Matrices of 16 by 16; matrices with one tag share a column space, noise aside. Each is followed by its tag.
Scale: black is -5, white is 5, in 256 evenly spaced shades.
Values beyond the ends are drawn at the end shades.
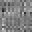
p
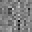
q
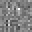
q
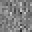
p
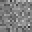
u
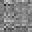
u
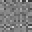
u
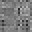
q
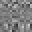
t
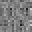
q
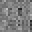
q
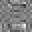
t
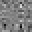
t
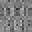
q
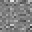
u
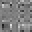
t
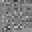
u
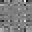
u
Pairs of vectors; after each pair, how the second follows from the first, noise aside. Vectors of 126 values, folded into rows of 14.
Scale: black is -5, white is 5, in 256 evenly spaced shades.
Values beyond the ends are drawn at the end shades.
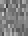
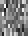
scaled up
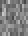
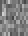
copied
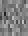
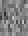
copied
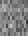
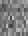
negated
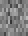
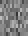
reversed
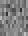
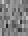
reversed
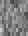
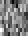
scaled up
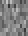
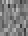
copied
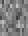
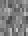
reversed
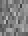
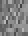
copied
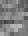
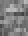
reversed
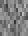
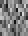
scaled up
